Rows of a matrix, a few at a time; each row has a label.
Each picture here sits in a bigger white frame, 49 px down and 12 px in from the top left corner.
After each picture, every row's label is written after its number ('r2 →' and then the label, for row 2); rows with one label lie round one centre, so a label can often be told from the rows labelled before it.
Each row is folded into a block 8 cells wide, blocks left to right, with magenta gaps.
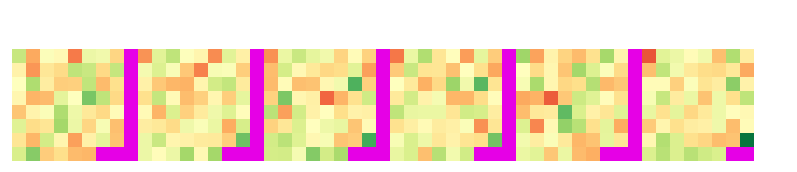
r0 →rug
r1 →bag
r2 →bag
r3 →bag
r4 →rug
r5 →bag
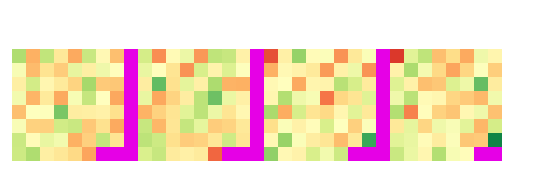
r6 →rug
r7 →rug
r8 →bag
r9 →bag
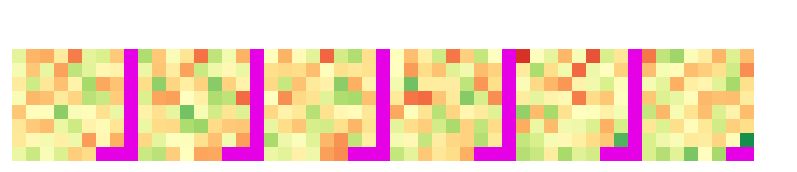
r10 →rug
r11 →rug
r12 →rug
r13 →rug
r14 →bag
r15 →bag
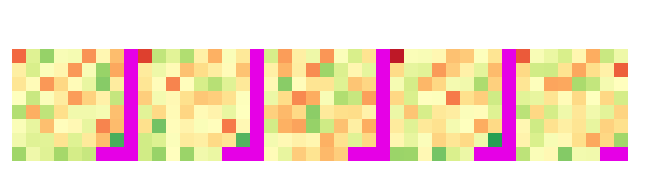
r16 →bag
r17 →bag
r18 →rug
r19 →bag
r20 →bag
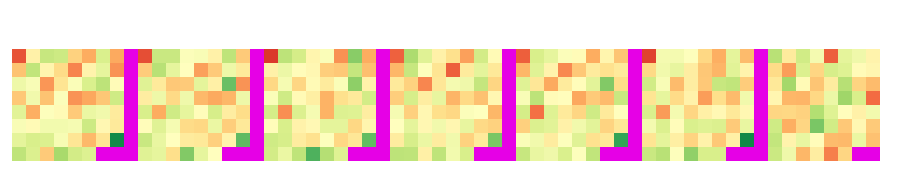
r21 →bag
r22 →bag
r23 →bag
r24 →bag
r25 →bag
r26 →bag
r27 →rug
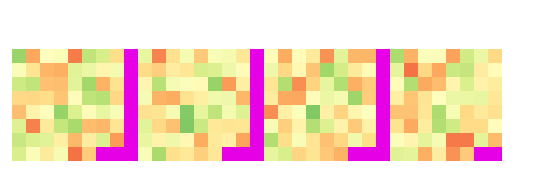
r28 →rug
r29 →rug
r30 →rug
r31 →rug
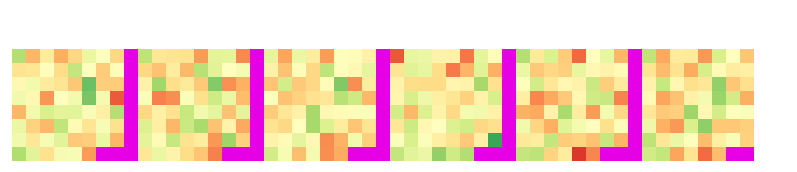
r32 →rug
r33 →rug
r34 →rug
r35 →bag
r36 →rug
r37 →rug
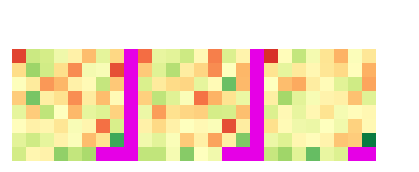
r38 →bag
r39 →bag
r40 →bag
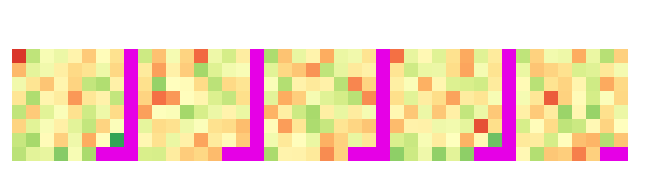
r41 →bag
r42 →rug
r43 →rug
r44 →bag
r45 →rug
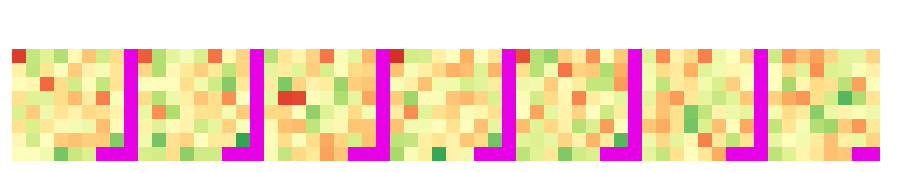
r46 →bag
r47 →bag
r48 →rug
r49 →bag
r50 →bag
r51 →rug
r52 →rug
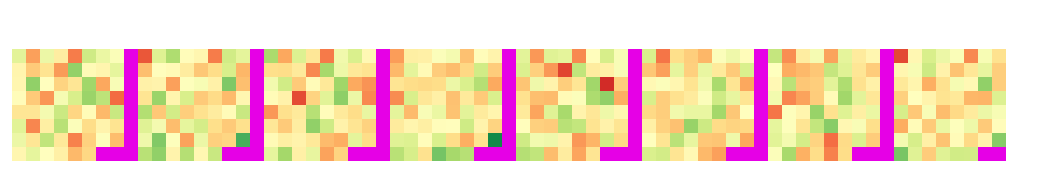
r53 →rug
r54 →bag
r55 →rug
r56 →bag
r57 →rug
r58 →rug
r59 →rug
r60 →bag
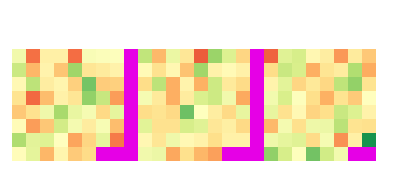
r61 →rug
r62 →rug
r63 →bag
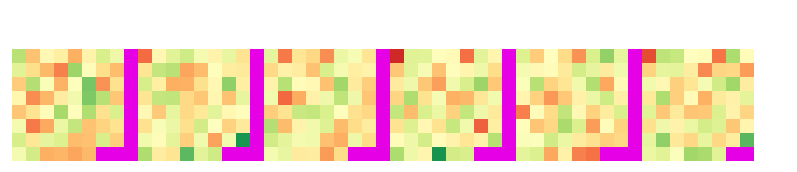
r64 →rug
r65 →bag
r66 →rug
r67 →bag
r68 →rug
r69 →bag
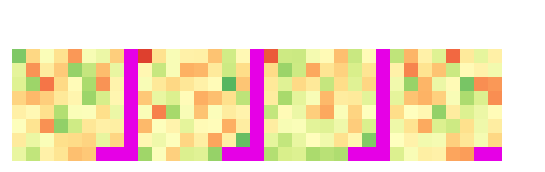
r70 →rug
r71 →bag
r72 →bag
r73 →rug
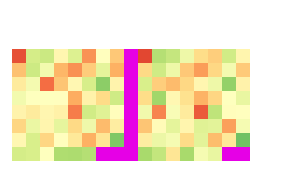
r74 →bag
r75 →bag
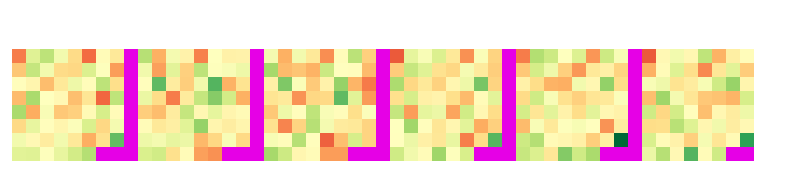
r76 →bag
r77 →rug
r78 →rug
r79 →bag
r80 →bag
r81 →bag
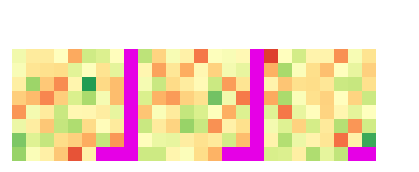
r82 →rug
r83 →rug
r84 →bag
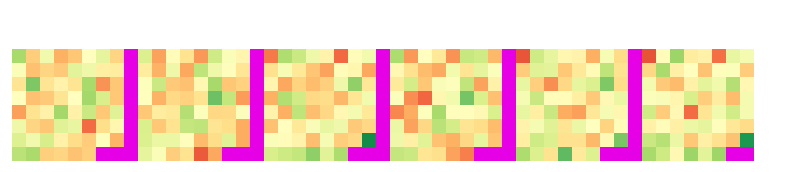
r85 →rug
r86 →rug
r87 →bag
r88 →rug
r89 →bag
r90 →bag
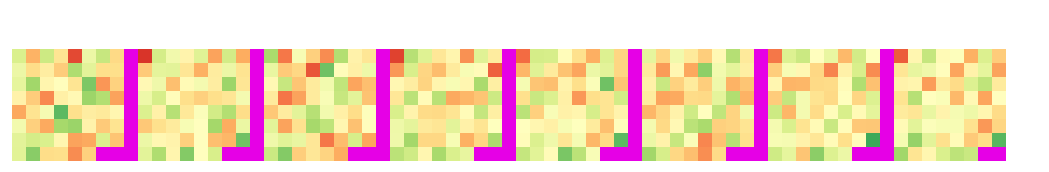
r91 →rug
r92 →bag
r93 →rug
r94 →bag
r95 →bag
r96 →rug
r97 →bag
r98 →bag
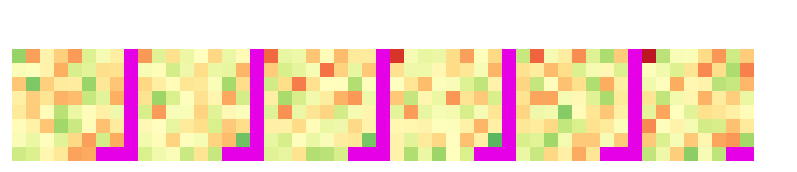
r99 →rug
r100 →bag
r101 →bag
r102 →bag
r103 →rug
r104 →bag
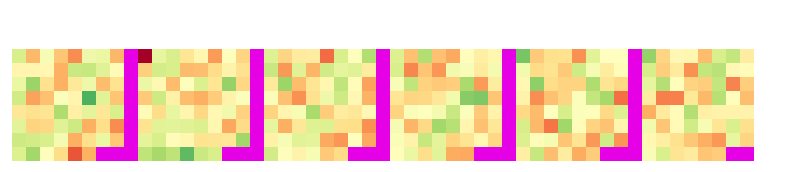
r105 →rug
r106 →bag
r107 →rug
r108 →rug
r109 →rug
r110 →rug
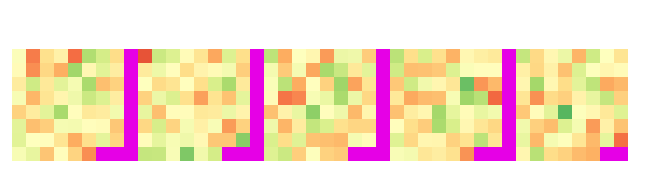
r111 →rug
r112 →bag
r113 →rug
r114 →rug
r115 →rug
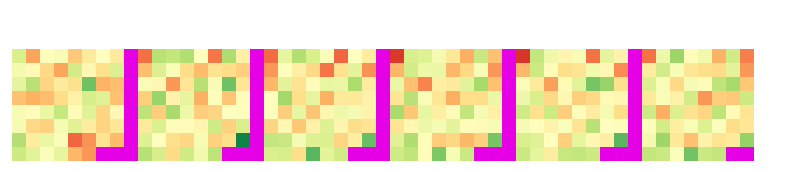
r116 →rug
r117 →bag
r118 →bag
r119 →bag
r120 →bag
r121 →bag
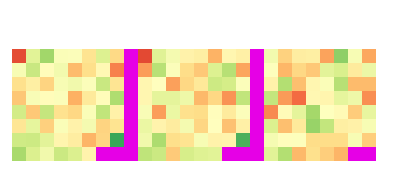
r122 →bag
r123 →bag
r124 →rug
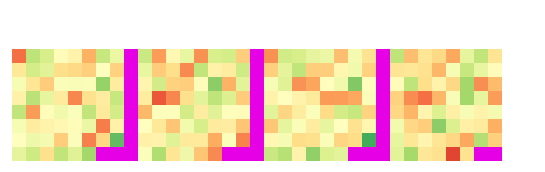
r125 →bag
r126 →rug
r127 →bag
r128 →rug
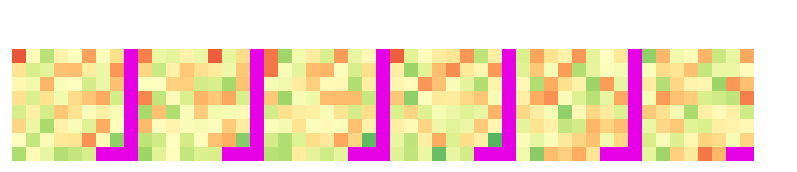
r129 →bag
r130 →bag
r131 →bag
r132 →bag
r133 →rug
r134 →rug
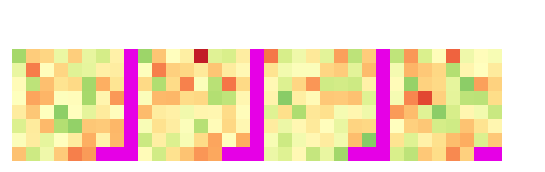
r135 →rug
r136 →rug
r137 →bag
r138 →rug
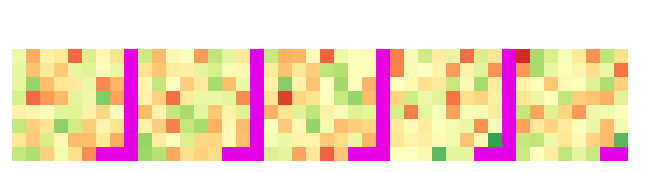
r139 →rug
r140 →rug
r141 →rug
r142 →bag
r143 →bag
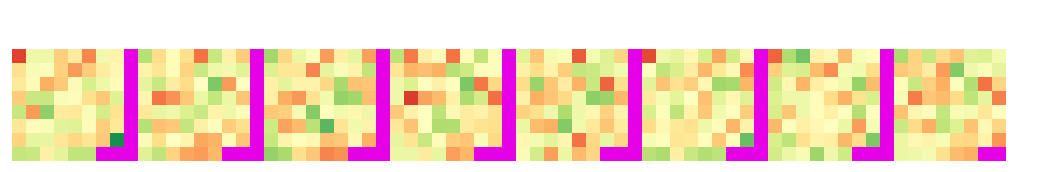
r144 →bag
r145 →rug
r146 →rug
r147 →rug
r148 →rug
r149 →bag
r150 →bag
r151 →rug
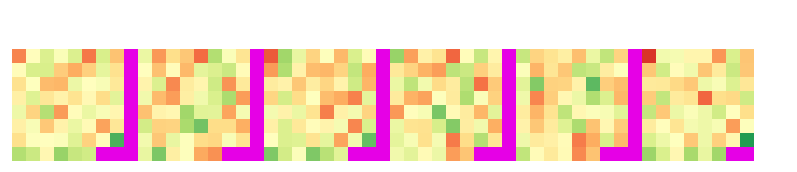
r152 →bag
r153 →rug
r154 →bag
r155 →rug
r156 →rug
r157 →bag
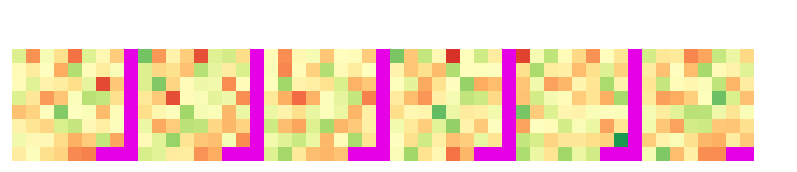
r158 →rug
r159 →rug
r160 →rug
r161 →rug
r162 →bag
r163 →rug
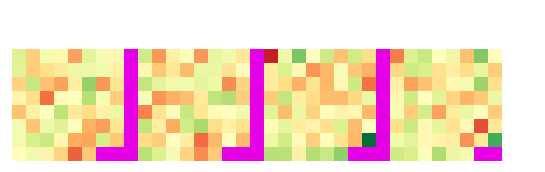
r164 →rug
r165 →rug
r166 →bag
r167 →bag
